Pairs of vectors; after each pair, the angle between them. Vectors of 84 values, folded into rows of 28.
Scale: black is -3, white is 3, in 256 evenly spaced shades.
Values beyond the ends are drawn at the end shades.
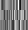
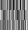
partly aligned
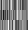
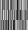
nearly opposite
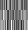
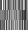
partly opposed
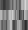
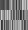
partly aligned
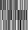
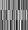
nearly opposite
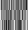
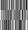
nearly parallel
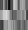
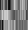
nearly parallel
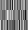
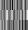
partly aligned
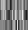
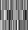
partly aligned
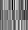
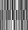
partly aligned
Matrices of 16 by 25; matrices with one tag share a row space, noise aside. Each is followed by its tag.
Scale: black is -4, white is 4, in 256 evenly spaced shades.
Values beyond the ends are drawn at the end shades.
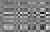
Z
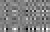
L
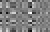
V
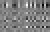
L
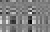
V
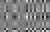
L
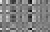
V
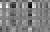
V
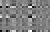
V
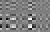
V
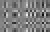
L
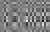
L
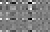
V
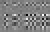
L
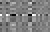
V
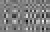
L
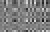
L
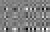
L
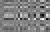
Z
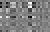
V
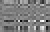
Z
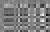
Z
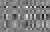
L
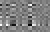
V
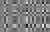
L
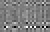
L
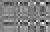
Z
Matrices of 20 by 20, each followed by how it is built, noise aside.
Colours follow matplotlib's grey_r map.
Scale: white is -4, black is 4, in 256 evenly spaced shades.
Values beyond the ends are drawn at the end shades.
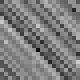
Toeplitz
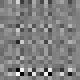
low rank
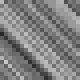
Toeplitz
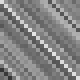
Toeplitz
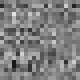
low rank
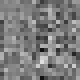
low rank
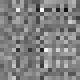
low rank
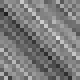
Toeplitz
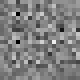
low rank
